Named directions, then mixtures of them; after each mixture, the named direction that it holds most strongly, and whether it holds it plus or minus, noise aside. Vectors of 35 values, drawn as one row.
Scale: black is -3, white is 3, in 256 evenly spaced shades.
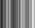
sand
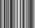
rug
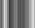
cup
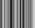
rug, plus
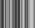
rug, minus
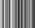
rug, minus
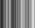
sand, plus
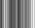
cup, plus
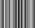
rug, minus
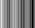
sand, minus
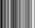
sand, plus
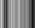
cup, minus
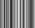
rug, plus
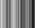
sand, minus
